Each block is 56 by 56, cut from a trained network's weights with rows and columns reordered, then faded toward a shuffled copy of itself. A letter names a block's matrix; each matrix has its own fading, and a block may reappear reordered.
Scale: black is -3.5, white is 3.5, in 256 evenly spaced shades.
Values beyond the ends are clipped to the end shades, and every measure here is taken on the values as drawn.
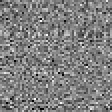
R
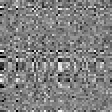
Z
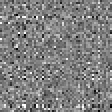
Z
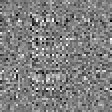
Z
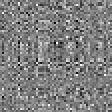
Z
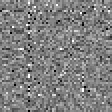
R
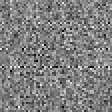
R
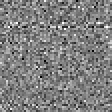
R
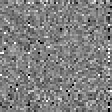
R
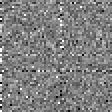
R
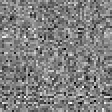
R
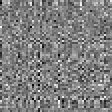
Z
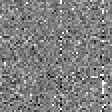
R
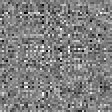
Z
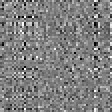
Z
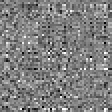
Z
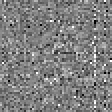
R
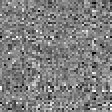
Z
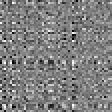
Z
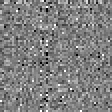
R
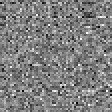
R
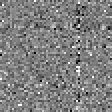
R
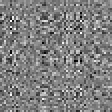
Z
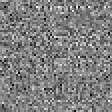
R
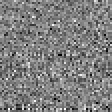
R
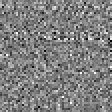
R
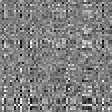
Z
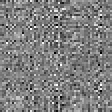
Z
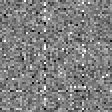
R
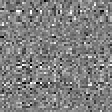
Z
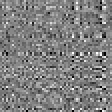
Z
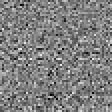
R
